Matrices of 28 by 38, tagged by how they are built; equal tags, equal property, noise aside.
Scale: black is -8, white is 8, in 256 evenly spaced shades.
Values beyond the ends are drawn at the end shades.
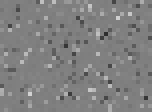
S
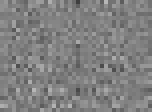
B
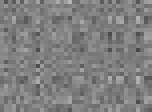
B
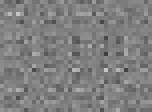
B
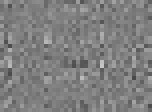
B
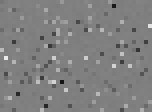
S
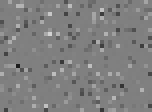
S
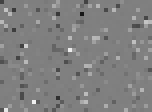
S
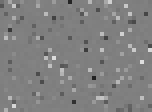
S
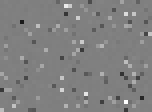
S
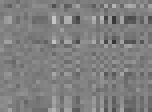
B
